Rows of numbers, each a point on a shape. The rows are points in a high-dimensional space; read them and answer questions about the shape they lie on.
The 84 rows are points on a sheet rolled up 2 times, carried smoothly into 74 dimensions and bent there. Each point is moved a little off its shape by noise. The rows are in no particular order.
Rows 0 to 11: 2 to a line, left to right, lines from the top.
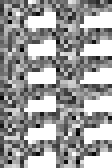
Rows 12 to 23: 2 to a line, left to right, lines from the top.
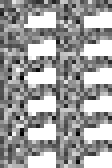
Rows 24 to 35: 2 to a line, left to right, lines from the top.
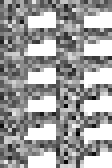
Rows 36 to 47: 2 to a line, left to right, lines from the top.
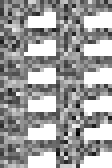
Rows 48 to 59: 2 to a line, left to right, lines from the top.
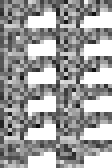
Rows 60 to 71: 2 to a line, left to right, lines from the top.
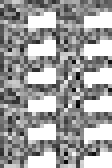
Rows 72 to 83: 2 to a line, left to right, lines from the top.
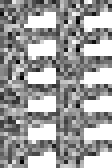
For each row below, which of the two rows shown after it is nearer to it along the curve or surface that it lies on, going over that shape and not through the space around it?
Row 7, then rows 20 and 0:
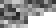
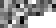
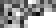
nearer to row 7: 0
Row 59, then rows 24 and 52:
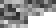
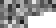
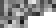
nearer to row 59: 24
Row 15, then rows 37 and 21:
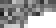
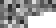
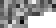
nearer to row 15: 21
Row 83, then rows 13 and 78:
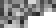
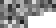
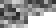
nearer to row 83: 13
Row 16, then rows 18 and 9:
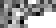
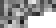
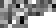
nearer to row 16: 9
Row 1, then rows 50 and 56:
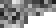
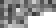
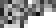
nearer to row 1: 56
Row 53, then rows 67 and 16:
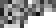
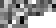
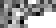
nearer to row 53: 16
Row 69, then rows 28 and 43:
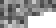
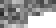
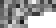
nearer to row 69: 28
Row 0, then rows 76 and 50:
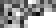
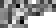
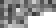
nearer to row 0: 76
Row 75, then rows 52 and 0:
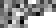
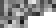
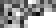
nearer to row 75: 0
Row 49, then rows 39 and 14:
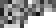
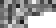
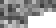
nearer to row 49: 39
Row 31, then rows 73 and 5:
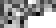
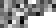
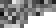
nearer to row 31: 73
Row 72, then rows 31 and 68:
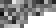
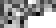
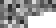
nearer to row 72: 31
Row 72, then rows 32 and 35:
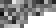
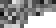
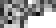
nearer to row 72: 32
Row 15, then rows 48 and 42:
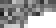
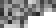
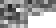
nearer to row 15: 48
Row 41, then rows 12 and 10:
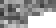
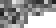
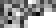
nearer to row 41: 12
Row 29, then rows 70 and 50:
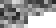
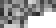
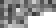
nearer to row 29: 70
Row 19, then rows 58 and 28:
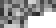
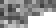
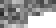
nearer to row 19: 28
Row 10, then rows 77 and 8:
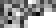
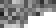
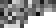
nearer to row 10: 8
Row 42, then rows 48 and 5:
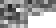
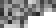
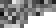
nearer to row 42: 5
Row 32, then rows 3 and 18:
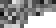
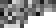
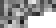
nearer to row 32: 3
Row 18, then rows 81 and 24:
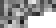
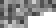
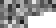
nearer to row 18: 24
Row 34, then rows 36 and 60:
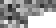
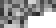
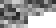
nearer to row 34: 60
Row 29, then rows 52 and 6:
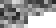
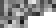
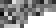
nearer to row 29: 6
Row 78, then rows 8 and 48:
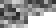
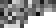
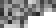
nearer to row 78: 8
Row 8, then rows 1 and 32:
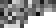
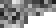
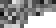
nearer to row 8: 32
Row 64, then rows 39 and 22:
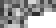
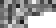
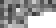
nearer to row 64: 39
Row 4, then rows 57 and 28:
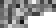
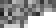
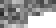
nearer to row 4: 57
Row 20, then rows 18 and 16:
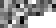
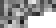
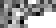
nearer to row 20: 16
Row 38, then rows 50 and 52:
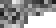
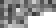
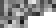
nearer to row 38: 52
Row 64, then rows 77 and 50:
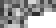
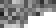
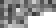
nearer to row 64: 77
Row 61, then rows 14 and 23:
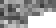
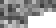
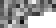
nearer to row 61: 14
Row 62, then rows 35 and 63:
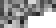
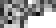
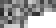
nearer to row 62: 63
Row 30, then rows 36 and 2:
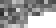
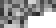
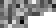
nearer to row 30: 36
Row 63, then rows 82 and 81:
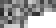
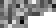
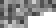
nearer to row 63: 82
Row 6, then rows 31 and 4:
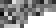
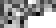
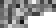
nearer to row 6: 31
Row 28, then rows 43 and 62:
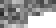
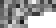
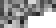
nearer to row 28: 62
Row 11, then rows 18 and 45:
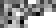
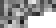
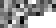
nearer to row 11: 45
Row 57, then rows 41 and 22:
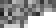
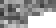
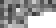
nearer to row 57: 41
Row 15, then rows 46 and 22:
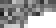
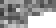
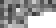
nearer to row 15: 46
